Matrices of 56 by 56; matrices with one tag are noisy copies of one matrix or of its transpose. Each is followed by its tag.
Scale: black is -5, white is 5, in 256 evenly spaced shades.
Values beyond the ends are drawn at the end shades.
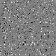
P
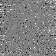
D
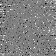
D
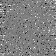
D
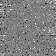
D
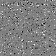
P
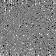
D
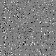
P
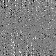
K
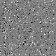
P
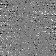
K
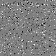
P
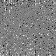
D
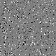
P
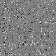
P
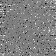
D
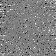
D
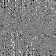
K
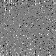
D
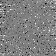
D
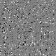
P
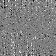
K
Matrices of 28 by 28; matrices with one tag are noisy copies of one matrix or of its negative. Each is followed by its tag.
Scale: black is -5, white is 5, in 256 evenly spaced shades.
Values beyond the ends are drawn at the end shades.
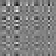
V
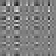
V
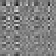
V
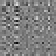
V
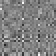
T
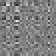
V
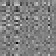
V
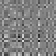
T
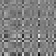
T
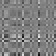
T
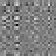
V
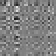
V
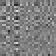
V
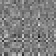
T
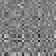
T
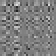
V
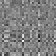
T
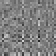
T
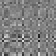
T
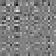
V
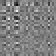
V
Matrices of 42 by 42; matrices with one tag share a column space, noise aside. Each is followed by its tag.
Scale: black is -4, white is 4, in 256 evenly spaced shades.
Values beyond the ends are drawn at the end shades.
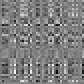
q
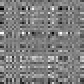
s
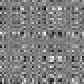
s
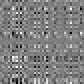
s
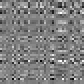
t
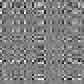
t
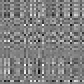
q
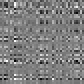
t
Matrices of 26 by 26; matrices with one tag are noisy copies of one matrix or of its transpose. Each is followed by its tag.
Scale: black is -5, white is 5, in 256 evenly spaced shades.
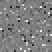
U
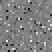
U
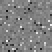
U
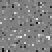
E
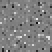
E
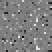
E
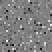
U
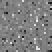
E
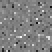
E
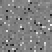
U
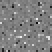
E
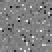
U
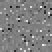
U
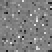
E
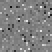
U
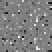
E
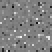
E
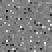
U
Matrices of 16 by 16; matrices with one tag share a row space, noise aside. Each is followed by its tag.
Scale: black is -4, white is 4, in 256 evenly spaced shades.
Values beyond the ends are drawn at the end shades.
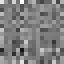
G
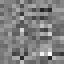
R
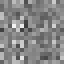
G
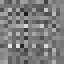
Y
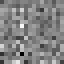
G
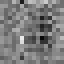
R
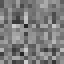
G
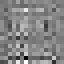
Y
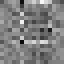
R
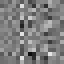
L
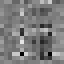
R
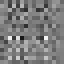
Y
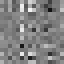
L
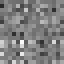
G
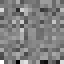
G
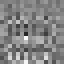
Y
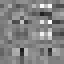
R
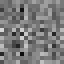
G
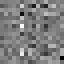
L
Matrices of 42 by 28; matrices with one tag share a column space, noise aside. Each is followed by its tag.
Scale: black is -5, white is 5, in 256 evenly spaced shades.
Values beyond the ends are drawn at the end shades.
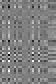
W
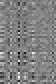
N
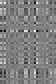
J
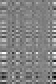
N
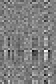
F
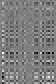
N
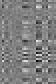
W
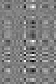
W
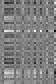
J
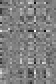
J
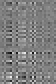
N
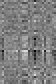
F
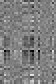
F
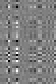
W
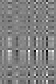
F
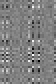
W
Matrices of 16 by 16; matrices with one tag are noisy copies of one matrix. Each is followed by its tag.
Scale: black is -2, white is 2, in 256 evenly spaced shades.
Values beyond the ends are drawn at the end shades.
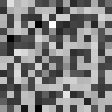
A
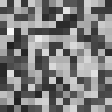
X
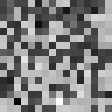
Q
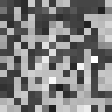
Q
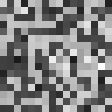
X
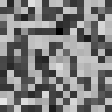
X
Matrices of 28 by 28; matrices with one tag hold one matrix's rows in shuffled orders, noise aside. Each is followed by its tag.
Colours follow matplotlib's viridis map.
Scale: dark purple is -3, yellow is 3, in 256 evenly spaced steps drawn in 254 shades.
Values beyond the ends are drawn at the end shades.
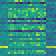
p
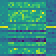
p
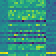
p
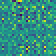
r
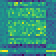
p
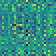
r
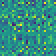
r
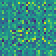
r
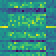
p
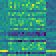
p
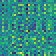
r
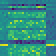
p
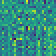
r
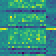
p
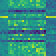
p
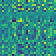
r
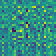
r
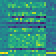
p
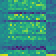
p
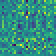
r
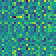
r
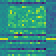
p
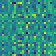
r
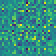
r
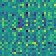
r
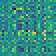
r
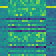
p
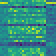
p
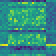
p
